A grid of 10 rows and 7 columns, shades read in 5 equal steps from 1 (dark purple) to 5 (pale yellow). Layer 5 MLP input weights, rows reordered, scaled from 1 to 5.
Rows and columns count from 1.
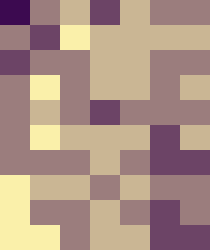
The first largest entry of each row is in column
3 3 4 2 2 2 4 1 1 1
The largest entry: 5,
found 7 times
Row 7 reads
3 3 3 4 3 2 2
